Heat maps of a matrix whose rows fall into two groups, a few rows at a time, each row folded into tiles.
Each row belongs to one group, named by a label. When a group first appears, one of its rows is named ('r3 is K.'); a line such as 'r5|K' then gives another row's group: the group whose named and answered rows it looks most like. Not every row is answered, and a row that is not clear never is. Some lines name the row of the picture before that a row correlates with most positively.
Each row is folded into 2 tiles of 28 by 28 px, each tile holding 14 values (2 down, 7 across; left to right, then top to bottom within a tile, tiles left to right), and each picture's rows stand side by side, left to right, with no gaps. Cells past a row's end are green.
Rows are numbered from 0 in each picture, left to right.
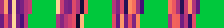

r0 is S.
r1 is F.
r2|F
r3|F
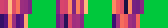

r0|F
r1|S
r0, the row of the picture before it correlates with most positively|2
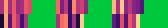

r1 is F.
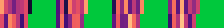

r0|F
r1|S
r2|S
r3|S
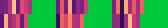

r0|S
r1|S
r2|S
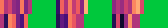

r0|F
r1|S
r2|S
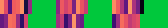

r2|F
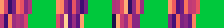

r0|F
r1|F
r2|S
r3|F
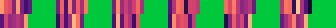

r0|F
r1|S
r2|S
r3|S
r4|F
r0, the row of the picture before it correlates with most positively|1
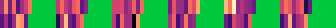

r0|S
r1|F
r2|F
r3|S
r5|F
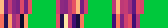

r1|F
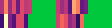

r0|S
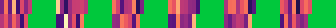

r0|S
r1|F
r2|F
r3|F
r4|F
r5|S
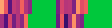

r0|F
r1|S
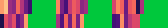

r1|F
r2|F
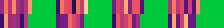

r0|S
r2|S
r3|S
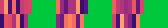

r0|S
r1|F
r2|F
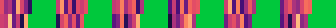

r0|F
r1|S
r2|F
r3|S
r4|S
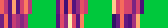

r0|S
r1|S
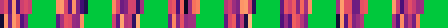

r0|S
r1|F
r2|F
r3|S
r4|F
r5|S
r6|S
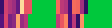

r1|F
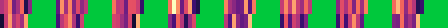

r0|F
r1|S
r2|F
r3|F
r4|F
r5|S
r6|S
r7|F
